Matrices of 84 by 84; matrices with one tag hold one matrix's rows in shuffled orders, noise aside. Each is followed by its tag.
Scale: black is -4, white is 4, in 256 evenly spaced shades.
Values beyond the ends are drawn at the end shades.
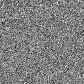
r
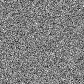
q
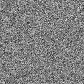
r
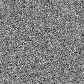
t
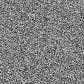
t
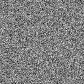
r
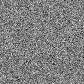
q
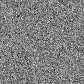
q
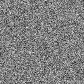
t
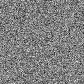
t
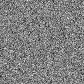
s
